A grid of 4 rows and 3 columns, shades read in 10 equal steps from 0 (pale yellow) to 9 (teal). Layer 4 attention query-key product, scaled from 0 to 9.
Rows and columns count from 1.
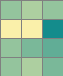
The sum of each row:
11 9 15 12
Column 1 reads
4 0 4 4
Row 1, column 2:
3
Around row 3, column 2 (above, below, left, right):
0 3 4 6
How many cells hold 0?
2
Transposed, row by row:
4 0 4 4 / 3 0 5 3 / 4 9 6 5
